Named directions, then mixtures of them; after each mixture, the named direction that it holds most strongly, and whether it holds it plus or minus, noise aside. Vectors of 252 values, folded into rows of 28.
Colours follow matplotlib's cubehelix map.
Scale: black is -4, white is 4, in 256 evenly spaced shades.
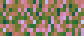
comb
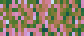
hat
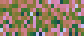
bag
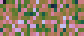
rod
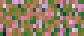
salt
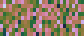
salt, plus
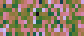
bag, plus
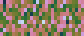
comb, plus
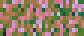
salt, plus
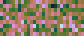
rod, plus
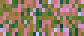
bag, plus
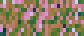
salt, plus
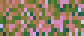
comb, plus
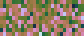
salt, minus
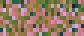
salt, minus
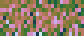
bag, minus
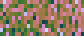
hat, minus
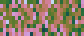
hat, plus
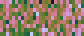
hat, minus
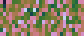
rod, plus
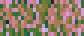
hat, minus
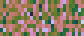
comb, plus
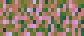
comb, minus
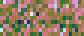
rod, minus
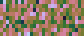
rod, minus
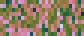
hat, plus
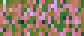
comb, minus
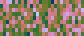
hat, minus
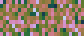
rod, plus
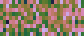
hat, minus
